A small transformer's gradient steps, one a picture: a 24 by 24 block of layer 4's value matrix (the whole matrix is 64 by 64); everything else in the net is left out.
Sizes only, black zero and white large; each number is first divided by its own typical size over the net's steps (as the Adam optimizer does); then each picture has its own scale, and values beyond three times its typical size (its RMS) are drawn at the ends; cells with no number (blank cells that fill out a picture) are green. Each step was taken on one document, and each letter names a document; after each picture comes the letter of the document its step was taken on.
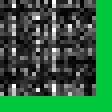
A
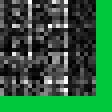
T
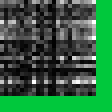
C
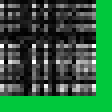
C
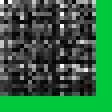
C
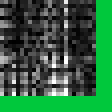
T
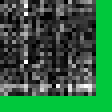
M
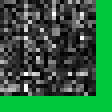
A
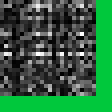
C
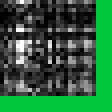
M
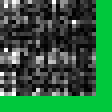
T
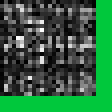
M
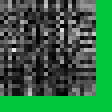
C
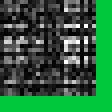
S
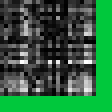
M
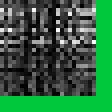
C
